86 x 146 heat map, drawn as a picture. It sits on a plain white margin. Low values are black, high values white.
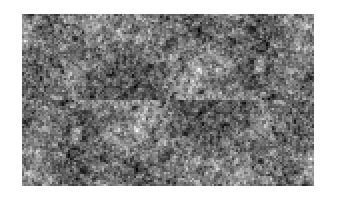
Grain: blotchy. Symmetry: a half turn. Stripes: none.
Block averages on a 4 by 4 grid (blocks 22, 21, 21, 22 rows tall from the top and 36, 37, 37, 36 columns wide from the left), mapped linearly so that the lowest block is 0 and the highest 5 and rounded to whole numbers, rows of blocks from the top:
3 4 2 2 | 2 0 5 2 | 2 5 0 2 | 2 2 4 3
